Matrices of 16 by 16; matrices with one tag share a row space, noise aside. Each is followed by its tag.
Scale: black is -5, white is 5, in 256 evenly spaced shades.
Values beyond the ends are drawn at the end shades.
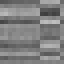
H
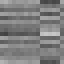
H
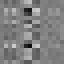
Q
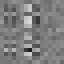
Q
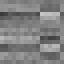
H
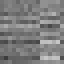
H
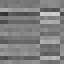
H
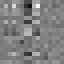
Q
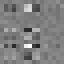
Q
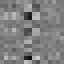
Q
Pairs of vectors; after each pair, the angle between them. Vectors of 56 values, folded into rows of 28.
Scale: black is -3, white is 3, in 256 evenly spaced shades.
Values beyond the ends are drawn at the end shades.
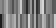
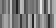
partly aligned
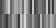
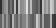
orthogonal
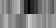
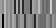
orthogonal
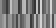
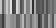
orthogonal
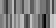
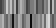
partly opposed
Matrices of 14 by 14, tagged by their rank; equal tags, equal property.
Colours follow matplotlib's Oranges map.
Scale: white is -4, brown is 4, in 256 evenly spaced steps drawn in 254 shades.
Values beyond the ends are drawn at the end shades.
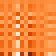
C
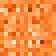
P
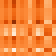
C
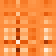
C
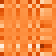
C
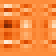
C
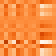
C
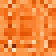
P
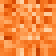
P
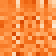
P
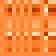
C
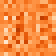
P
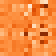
P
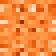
P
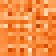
P
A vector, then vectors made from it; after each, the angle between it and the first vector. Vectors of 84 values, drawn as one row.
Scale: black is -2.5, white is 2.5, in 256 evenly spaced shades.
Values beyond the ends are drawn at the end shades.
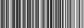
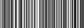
partly opposed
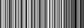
nearly opposite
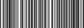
partly opposed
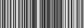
orthogonal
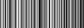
nearly opposite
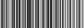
nearly parallel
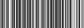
nearly parallel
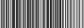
nearly parallel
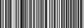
partly opposed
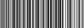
nearly parallel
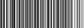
partly aligned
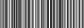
partly aligned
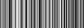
nearly opposite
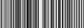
partly aligned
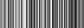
partly opposed
